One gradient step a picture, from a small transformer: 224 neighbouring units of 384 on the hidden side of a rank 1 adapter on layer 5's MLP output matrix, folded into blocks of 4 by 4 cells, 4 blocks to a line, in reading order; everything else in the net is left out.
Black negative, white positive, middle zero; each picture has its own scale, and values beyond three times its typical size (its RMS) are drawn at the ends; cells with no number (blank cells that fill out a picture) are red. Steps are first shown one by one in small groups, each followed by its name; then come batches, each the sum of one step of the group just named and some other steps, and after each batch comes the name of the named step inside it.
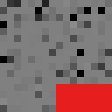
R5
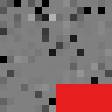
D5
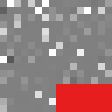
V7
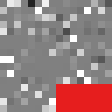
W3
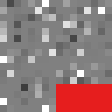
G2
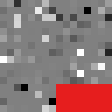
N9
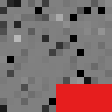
D5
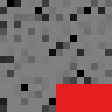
N9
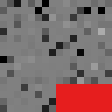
D5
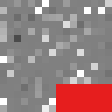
G2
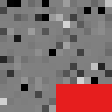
D5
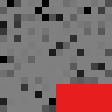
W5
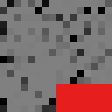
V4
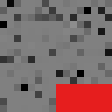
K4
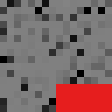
V4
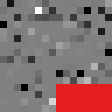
K4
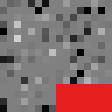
V4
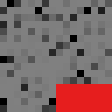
V4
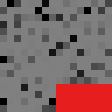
W5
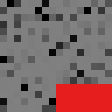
W5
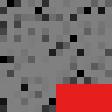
V4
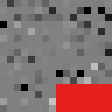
K4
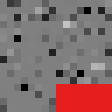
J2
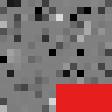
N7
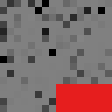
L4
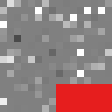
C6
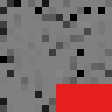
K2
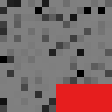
K2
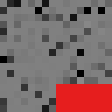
K2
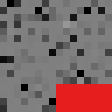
J2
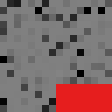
K2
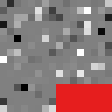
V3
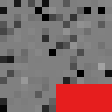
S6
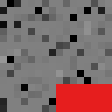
V3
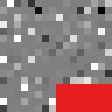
S6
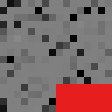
S6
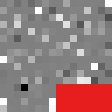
V3
